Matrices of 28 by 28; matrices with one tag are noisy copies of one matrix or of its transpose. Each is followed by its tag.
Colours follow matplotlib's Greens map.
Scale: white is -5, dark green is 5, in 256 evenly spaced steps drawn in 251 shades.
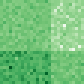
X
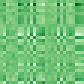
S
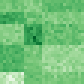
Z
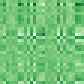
S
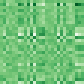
S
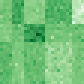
Z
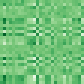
S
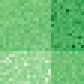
X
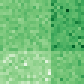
X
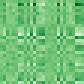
S
